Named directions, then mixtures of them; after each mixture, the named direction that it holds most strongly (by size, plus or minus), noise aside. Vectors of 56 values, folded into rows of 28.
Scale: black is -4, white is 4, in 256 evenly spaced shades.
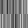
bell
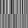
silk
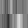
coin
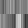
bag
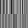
silk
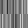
bell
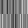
bell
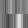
coin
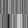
coin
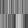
bag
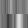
coin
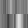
coin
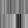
bag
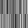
bell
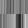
bag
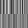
silk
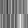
bell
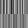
silk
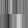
coin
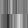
coin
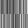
bell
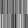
bell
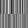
silk
